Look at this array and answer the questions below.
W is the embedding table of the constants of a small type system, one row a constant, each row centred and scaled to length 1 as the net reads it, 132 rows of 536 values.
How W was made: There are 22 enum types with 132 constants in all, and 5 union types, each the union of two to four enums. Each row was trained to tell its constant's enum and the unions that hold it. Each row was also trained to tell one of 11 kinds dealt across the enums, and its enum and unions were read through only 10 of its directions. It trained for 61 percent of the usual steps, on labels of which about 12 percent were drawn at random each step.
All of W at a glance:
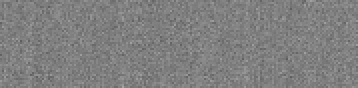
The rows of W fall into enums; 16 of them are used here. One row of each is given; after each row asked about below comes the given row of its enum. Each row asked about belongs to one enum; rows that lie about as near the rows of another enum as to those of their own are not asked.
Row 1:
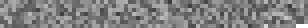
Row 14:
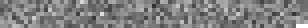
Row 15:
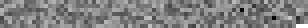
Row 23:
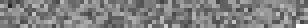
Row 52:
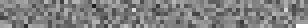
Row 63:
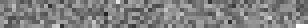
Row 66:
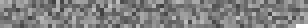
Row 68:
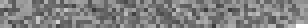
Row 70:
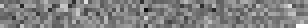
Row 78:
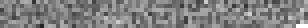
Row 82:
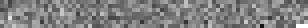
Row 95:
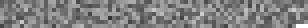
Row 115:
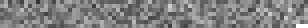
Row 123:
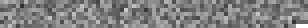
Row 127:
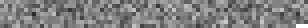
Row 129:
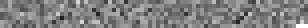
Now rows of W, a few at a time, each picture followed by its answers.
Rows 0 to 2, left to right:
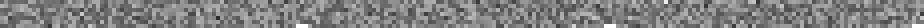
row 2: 1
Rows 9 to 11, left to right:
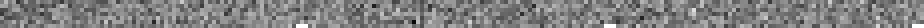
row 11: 78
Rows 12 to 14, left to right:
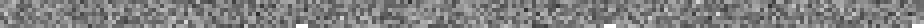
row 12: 63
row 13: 95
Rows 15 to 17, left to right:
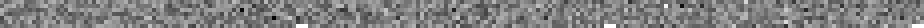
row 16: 78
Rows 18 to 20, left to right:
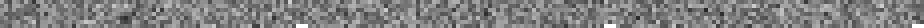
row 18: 127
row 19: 78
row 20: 63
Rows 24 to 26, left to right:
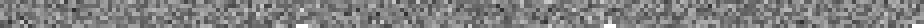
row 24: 95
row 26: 115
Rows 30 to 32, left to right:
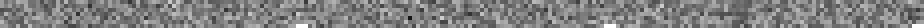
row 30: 14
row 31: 82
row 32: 66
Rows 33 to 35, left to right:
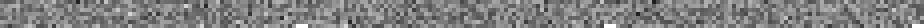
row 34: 82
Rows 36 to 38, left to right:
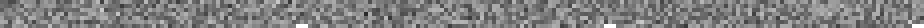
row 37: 14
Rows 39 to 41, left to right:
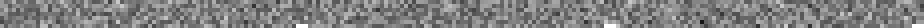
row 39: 1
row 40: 52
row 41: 14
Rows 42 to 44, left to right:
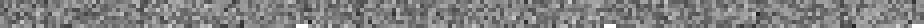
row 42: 63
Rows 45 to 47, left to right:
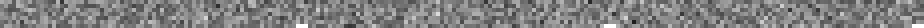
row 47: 14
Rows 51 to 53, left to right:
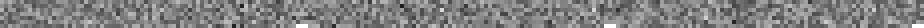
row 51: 66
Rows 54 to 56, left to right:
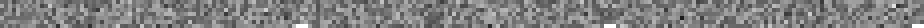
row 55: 127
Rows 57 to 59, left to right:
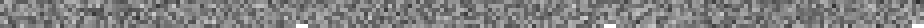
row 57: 115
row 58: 82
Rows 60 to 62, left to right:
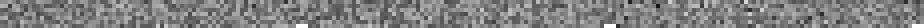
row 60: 1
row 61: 95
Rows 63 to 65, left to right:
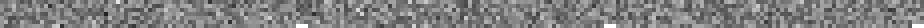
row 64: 15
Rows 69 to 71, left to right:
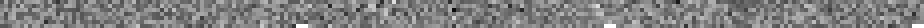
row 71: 115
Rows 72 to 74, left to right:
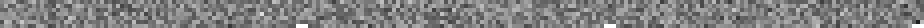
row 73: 127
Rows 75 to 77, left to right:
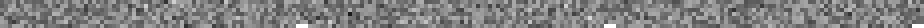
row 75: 52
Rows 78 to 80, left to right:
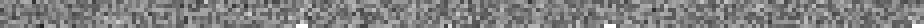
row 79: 78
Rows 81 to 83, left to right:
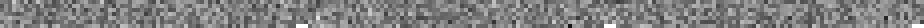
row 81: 1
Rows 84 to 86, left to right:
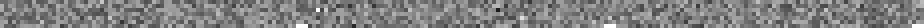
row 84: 63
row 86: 15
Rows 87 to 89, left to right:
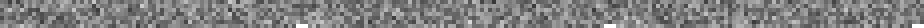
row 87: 52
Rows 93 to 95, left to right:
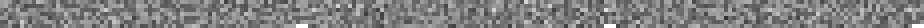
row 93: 66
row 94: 15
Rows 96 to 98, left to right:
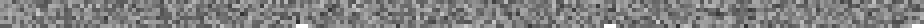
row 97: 63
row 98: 66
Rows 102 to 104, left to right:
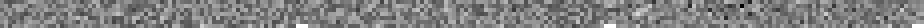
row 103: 66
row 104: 68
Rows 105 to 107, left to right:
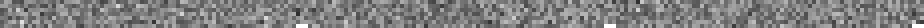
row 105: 115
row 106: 115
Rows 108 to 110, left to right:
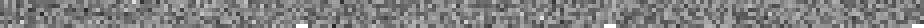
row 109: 78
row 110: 127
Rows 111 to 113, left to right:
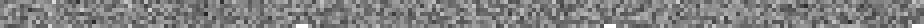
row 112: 1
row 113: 15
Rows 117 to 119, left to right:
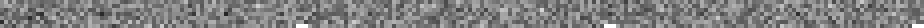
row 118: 127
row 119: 1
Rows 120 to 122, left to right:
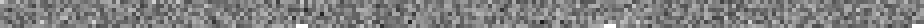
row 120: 63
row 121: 14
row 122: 115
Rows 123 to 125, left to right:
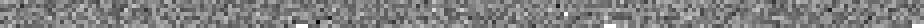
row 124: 82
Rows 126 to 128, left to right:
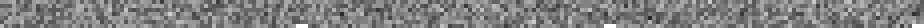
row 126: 129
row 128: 52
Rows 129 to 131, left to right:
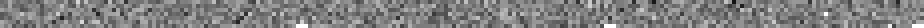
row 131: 68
